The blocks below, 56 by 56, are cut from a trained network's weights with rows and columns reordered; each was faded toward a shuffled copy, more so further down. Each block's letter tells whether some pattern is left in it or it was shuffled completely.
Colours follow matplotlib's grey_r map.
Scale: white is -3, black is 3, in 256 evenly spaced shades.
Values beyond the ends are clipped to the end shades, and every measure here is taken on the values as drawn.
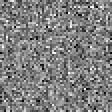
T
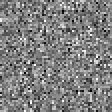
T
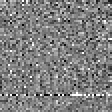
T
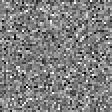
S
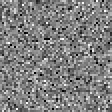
S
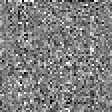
T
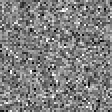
S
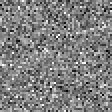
S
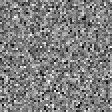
S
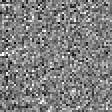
T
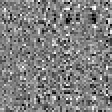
T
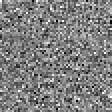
T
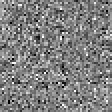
T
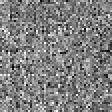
T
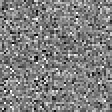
T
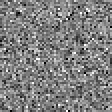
T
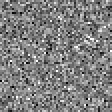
S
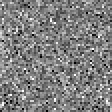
S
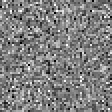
T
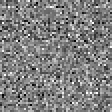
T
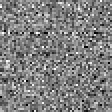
T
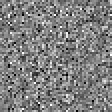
T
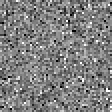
S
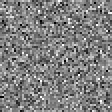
S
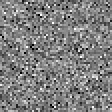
S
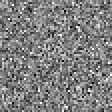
S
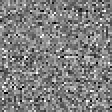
T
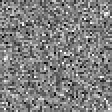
S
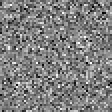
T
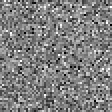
S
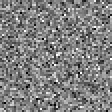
S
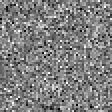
S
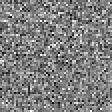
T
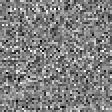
T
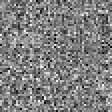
T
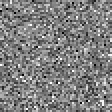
S
